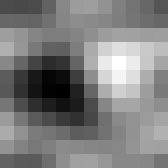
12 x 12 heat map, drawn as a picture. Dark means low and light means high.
Ninth with the highest average: middle right. Roughest part: centre. Odd rows or columns: none. Calmest part: bottom right. Lone odd cells: none.
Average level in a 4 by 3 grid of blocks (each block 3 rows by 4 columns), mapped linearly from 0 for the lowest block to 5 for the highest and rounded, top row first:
1 3 2 | 1 2 5 | 0 0 3 | 2 2 3
